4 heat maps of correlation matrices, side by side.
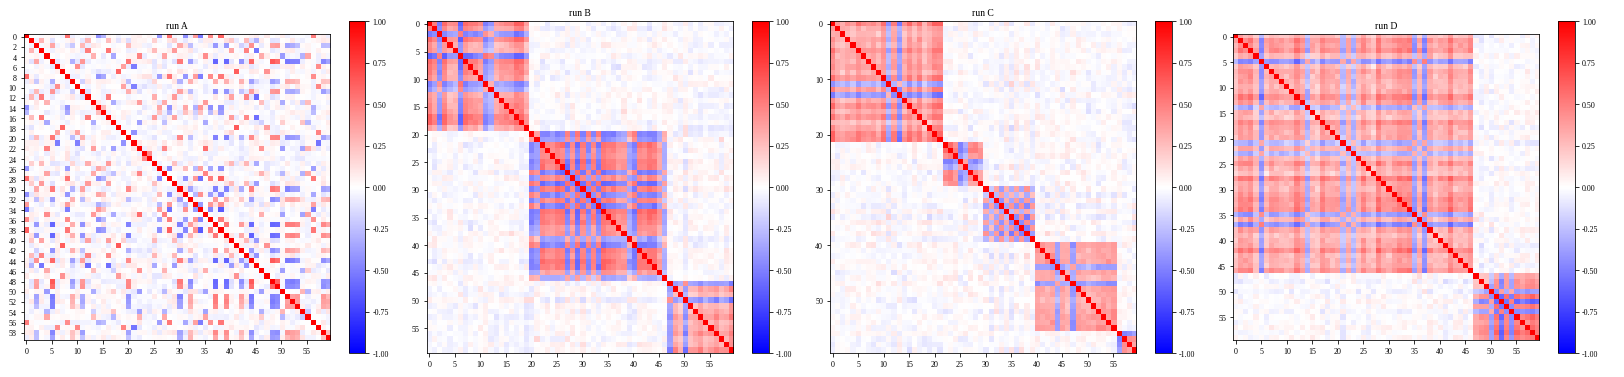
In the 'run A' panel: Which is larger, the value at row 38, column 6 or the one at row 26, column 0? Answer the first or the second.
the first
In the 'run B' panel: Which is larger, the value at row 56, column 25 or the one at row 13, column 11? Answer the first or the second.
the first
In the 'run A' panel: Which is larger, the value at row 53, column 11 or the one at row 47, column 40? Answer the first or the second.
the second
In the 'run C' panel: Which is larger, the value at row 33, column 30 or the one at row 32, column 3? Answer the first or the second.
the second
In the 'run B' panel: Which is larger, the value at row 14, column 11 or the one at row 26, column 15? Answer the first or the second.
the second
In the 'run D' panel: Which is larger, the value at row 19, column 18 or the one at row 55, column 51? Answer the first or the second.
the second
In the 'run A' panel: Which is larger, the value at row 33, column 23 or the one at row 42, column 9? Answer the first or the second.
the second
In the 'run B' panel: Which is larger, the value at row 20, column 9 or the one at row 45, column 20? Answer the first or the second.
the first
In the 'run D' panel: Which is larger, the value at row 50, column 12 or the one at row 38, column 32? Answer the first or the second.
the second
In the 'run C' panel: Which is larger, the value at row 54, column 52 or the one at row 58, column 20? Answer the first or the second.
the first
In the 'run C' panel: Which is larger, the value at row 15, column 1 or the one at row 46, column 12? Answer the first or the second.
the first
